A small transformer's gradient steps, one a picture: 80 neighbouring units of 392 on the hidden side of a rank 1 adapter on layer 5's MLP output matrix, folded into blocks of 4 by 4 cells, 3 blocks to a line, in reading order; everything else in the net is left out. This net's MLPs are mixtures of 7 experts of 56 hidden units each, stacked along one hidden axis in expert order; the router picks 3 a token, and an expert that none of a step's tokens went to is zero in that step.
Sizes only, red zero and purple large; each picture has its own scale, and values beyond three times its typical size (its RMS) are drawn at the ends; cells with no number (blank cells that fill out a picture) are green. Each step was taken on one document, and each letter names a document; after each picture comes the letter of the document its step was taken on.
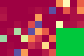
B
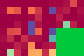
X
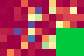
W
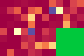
W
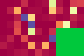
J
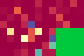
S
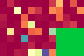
X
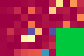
X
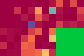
X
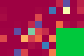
B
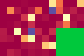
W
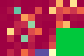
X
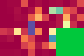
W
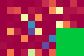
J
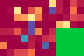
J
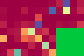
B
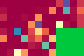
B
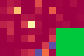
S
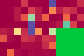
W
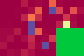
J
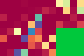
B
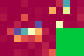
B
